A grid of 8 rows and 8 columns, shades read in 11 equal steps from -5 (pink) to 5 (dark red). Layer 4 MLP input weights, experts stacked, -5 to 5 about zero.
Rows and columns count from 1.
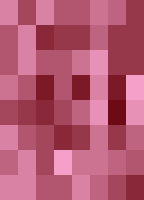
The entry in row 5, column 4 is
1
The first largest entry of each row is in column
8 3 7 3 7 4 3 8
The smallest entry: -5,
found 2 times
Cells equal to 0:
12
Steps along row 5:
up up down down down up down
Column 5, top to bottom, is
0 2 -2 4 -1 2 -2 -3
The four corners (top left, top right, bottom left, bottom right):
-3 2 -3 3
